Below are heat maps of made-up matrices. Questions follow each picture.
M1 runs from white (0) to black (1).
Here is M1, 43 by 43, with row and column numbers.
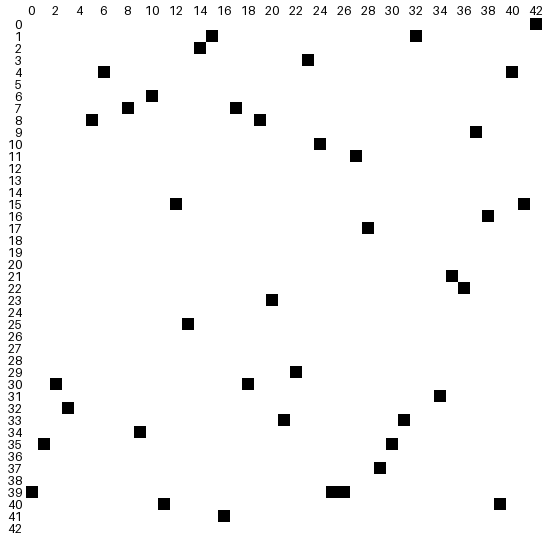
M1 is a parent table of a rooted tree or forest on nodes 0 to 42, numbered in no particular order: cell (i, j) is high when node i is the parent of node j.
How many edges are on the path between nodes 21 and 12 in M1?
4
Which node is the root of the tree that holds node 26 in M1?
4
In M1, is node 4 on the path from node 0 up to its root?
yes
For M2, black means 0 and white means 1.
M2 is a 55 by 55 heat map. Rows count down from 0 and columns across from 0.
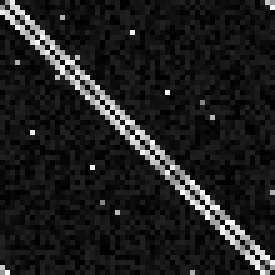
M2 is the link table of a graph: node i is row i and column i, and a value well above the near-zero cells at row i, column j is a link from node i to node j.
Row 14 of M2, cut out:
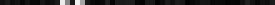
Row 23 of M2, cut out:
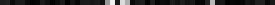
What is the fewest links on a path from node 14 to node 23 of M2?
5
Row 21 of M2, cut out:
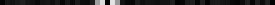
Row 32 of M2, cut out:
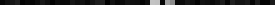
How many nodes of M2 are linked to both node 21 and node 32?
0
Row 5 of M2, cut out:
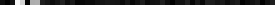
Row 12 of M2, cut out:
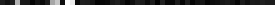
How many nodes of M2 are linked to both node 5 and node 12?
1
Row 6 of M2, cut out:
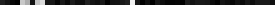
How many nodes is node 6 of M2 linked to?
5
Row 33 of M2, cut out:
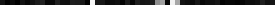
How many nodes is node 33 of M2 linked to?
5
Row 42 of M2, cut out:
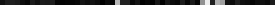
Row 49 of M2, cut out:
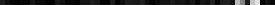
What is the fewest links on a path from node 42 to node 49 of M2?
4
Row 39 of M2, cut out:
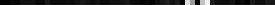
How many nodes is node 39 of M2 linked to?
4
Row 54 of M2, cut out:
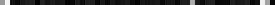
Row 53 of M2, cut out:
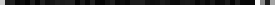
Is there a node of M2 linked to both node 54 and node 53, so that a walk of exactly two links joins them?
yes
